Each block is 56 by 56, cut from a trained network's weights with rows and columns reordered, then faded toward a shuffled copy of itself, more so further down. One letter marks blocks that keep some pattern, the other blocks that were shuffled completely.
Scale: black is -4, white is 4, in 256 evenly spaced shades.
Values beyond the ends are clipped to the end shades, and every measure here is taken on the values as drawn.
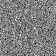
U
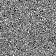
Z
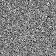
Z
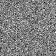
U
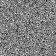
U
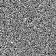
U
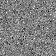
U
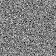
Z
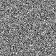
Z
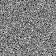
Z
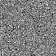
Z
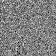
U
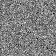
Z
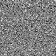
U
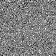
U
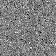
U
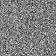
U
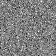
Z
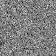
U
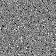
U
